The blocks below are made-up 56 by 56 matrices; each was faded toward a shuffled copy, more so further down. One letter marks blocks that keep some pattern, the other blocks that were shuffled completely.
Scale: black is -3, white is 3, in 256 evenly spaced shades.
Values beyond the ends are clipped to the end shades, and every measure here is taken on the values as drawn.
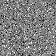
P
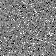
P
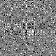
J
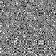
J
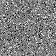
P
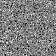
P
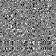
J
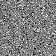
P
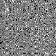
J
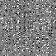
J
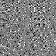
J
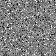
P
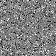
P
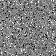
P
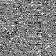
J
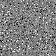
P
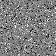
P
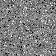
P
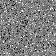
P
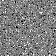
P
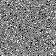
J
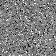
P
